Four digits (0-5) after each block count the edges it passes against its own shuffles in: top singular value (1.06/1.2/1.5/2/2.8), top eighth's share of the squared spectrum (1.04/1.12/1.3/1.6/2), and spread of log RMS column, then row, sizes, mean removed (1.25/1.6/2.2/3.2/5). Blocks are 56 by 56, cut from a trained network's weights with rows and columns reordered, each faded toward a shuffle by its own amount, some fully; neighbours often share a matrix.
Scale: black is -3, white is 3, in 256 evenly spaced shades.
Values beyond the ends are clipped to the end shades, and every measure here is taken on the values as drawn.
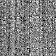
3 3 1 2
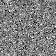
0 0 0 0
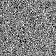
0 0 0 0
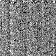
2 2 0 2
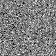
0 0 0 1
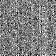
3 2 0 2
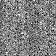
1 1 0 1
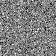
0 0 0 0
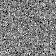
0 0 0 0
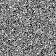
1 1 0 0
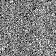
1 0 0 0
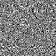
3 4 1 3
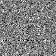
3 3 0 1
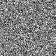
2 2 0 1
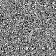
2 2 0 1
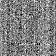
3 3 0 2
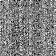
3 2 0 2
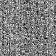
2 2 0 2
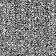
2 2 0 1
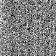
2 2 0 1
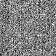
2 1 0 1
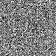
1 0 0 0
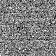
2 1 0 0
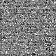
2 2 1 0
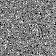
0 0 0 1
